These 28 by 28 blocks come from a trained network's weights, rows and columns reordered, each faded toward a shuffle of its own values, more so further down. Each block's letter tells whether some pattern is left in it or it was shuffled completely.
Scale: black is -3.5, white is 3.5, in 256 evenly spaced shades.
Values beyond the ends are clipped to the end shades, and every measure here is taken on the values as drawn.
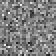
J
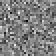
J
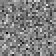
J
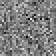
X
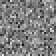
J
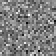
J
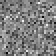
J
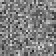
X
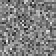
J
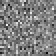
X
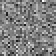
X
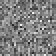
X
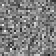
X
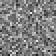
X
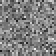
J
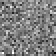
X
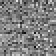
X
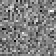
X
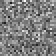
J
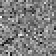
J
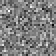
J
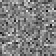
J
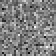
J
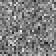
X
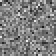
J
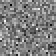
J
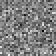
X
